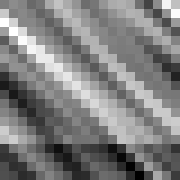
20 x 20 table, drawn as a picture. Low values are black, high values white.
A horizontal seam about 80% of the way down splits the table, and the top part is higher. The halves do not mirror each other. The histogram is bell-shaped. The grain runs diagonally down to the right.
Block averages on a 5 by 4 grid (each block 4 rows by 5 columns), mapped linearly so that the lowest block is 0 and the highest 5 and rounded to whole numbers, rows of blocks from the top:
4 4 4 4
5 4 4 2
1 5 4 3
3 2 5 4
1 0 0 1
